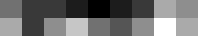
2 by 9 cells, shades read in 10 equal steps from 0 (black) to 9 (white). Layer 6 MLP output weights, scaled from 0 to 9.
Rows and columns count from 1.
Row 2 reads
6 2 5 7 4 3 5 9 6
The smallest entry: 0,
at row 1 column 5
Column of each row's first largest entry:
8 8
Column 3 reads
2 5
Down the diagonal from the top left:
4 2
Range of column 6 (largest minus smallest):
2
